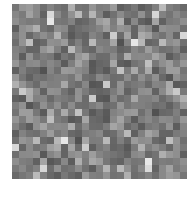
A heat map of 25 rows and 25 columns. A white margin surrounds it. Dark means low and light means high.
Average level on the scale: 50%. Slope: none. Symmetry: a half turn. Odd rows or columns: none. Stripes: none. Grain: fine.
